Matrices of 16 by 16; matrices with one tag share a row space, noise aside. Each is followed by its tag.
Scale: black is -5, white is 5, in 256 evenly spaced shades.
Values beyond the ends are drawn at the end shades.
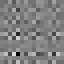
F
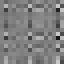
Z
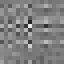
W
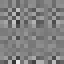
F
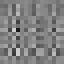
F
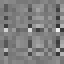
Z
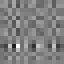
F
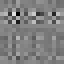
F
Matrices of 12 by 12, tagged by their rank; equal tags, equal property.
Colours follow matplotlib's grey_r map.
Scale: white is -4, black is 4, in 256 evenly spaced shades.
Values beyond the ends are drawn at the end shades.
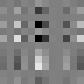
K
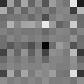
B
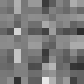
B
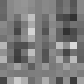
B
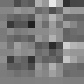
B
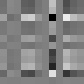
K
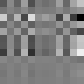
K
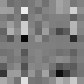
B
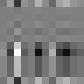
K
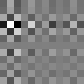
K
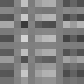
K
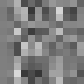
B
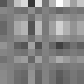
K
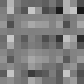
B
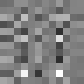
B
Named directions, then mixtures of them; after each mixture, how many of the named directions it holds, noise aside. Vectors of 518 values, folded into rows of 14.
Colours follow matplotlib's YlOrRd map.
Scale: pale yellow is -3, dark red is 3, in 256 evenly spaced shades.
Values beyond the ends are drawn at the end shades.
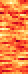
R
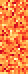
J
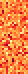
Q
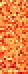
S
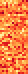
three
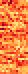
three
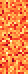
one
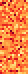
two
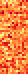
three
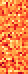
two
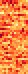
three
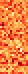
three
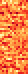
three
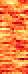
one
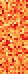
two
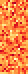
one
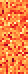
one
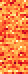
two
